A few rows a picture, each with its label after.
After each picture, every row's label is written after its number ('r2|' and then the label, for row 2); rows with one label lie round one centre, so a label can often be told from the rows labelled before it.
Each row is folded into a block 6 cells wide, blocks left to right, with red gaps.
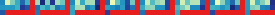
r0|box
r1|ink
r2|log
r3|box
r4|log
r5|log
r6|box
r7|log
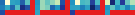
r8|box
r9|log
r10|box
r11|ink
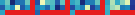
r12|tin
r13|box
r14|tin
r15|log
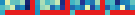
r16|log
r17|log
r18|tin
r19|tin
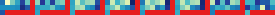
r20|box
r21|ink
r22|log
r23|log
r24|log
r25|log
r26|ink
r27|tin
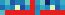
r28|tin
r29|tin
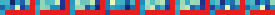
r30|tin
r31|log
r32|log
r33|box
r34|log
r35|log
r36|tin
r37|tin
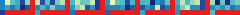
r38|box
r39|ink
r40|log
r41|box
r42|tin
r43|log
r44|ink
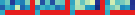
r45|tin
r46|ink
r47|log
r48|log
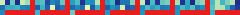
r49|ink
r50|tin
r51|tin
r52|tin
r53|ink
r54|ink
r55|log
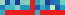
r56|ink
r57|tin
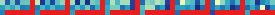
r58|ink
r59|ink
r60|ink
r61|log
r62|log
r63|box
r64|box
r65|tin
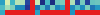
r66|log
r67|ink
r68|ink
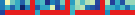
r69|box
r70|tin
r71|log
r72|ink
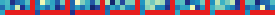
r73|tin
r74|box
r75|box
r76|ink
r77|log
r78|tin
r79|log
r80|tin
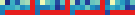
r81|ink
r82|box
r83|ink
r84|box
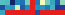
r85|tin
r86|box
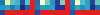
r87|box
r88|box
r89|box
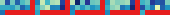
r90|ink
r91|log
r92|ink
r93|log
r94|tin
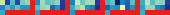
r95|ink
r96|log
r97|log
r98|tin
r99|log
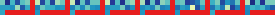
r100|ink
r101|ink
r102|ink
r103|ink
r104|ink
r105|tin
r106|tin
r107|ink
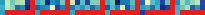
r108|log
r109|tin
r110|ink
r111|tin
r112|box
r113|log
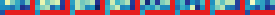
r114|box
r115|log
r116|log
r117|log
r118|ink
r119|tin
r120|log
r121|box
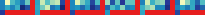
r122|box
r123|log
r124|box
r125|ink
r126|log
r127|box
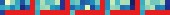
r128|box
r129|log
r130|tin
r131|log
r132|log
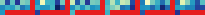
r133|ink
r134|box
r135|ink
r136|log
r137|box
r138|box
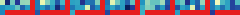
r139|ink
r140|box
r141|tin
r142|box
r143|log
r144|tin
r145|box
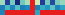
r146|ink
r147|ink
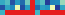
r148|tin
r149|tin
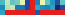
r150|log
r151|box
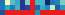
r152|box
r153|tin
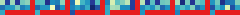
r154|ink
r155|tin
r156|box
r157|log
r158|ink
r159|ink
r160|tin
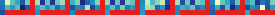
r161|box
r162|ink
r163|tin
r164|ink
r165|log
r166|ink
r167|box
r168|tin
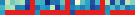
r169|log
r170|tin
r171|box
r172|ink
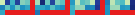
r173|ink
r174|ink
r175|log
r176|log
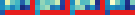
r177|box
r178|log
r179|log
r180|box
